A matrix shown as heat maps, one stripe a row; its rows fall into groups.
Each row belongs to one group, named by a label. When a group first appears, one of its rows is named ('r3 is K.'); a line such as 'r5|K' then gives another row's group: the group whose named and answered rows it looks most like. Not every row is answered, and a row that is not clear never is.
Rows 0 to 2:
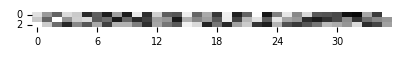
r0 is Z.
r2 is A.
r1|Z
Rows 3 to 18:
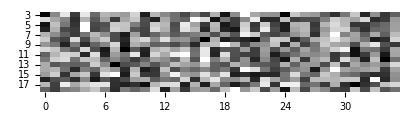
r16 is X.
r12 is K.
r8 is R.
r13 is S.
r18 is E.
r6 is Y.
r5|Y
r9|X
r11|K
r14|A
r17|Z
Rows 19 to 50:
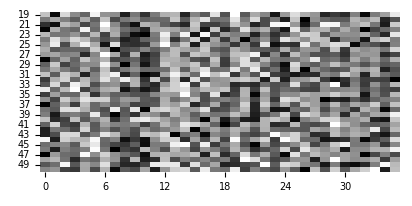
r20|E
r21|R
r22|Y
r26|S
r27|E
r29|Y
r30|E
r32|E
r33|K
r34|K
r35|Y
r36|Z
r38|K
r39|S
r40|R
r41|Y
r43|R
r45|K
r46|S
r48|A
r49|Z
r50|S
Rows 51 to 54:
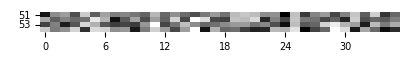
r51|E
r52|E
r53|Y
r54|R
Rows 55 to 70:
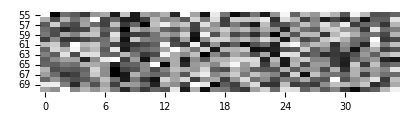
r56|Z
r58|X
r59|K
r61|Z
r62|K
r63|Z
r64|E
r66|S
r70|Z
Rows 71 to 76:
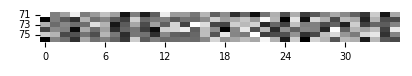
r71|K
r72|X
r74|S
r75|A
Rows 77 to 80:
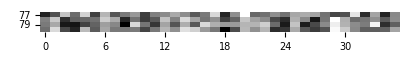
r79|X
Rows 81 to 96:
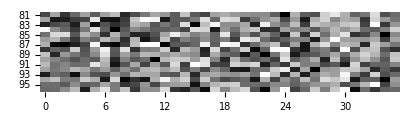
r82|X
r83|X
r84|A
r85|K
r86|A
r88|R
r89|R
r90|S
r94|K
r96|R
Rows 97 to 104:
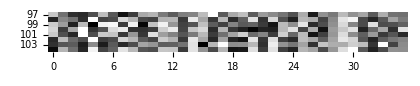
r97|X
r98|Y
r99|R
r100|R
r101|R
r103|X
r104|Y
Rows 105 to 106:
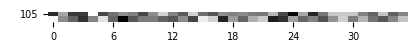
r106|A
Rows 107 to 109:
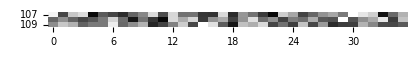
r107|R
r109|E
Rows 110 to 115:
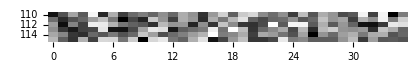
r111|S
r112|Z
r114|X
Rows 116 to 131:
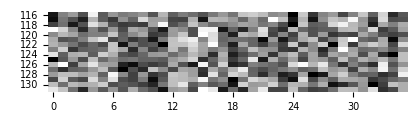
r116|E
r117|X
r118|Y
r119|A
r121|K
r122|S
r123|Y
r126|Z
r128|K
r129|Y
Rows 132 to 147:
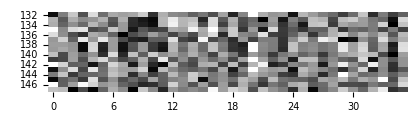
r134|K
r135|K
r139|A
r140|R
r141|E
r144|Y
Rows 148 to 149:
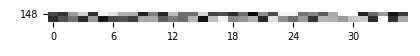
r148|R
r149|X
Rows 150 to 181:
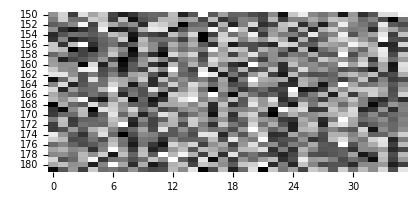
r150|Z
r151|K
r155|X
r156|R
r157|X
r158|S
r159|X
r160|A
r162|A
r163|E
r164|Y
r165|R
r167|K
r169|R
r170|R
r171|Y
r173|E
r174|A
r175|A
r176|S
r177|E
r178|K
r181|S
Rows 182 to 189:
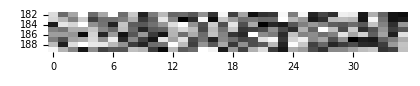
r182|R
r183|R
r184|K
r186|A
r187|Z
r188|Z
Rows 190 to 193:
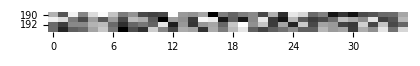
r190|Z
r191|A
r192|E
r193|S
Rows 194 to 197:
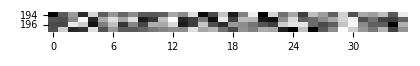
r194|S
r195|R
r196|R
